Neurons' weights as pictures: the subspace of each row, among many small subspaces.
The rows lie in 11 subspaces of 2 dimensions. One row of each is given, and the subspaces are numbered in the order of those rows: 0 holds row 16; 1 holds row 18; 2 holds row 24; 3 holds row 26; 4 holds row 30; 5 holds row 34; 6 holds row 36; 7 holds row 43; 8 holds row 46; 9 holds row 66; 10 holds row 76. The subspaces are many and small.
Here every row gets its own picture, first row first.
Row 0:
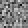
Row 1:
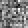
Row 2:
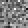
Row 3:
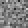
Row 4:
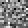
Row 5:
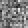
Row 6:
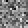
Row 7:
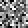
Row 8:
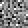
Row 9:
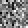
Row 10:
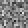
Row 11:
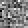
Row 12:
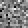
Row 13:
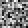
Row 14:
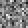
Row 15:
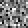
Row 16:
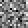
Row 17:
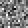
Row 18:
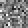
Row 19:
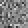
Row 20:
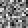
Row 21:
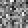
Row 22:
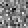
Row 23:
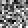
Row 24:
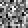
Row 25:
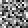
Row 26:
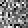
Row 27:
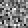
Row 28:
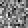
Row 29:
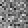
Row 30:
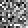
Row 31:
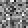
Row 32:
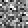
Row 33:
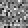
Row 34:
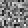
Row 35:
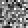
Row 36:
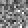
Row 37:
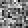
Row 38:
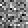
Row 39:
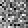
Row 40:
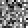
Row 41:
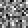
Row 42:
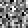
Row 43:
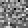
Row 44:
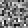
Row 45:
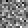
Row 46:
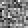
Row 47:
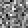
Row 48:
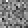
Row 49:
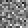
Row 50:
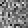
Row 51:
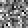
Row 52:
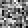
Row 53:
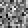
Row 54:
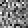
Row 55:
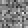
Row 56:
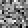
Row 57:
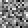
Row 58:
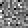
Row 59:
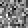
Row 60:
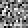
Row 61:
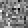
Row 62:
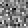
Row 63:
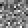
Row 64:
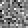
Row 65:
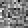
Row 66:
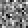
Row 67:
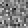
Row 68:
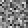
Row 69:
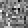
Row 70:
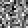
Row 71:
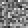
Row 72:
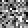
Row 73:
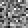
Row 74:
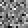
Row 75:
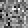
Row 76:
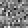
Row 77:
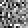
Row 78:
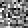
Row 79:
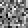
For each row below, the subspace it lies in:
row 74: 3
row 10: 5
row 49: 0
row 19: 3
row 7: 3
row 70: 10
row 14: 9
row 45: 0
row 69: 1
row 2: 7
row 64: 6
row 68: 0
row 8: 6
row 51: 1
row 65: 8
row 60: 10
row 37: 8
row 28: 2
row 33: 10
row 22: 5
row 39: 4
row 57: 0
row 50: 3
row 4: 7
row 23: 6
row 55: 1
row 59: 2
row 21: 2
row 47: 10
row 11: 8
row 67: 5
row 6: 4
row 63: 6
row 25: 0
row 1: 1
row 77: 3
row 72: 0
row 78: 8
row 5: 1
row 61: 1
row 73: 9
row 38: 4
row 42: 2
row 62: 5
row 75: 1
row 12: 8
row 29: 4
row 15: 5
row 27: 5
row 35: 7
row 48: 4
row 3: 7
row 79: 2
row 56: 6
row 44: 5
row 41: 9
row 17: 10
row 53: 2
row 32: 4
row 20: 9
